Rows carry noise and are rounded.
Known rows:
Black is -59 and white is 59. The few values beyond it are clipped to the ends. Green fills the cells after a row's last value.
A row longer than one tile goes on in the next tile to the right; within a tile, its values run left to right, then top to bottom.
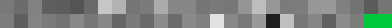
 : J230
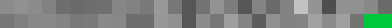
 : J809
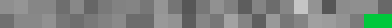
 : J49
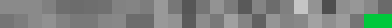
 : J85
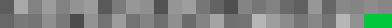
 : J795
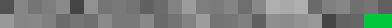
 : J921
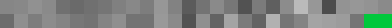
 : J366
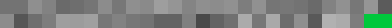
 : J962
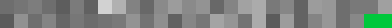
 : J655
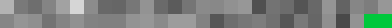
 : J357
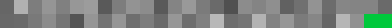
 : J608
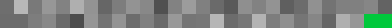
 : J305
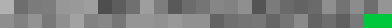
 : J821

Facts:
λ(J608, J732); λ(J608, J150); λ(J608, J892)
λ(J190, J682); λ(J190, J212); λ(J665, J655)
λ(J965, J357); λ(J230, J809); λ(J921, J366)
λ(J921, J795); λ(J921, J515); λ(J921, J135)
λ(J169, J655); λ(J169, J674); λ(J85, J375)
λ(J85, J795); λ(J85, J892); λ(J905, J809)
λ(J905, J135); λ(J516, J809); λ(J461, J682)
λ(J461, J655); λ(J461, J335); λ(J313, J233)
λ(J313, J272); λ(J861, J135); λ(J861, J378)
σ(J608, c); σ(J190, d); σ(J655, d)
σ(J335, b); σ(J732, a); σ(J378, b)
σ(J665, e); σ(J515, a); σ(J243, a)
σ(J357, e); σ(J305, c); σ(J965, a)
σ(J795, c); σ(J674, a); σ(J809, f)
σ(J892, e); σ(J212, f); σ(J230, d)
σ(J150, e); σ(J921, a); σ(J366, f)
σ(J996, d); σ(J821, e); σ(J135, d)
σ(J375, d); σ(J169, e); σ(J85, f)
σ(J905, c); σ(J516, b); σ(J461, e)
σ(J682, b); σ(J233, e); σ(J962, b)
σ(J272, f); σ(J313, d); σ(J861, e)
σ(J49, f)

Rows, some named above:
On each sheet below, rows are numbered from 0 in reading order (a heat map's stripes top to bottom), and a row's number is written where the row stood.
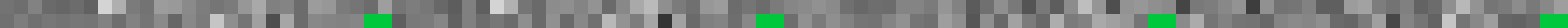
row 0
J996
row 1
J190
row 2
J366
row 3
J732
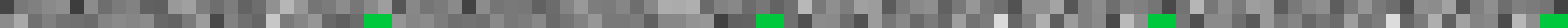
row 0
J732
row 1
J921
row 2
J905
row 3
J905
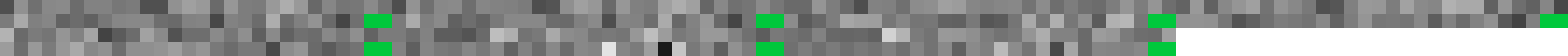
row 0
J674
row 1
J674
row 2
J378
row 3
J965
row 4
J861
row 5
J230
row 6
J996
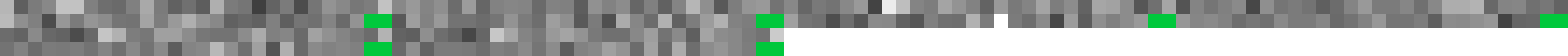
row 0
J233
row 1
J212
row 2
J313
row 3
J921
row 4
J135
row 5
J375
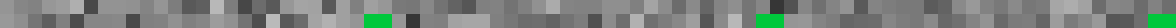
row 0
J272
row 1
J516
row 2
J243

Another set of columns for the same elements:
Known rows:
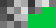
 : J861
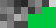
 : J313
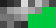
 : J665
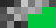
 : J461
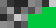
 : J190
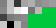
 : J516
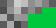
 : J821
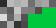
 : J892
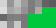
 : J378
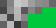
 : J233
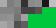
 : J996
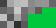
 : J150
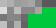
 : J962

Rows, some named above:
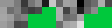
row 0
J375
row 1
J795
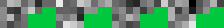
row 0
J732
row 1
J212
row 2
J313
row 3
J795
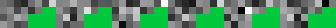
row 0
J313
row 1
J674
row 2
J230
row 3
J190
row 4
J921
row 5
J655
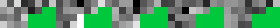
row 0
J135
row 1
J905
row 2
J795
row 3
J965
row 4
J375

